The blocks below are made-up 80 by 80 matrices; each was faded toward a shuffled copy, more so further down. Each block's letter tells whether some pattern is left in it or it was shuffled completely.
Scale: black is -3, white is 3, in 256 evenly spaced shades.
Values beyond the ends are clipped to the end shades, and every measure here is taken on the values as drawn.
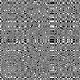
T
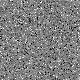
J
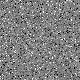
J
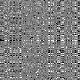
T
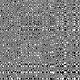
T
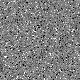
J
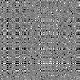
T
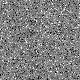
J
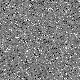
J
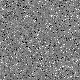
J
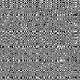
T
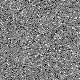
J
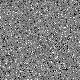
J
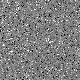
J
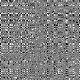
T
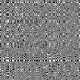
T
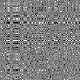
T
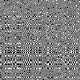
T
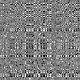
T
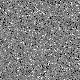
J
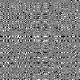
T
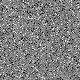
J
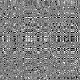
T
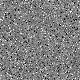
J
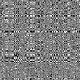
T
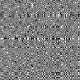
T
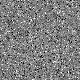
J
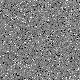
J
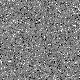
J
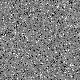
J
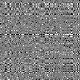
T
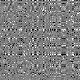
T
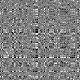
T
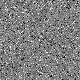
J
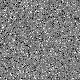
J
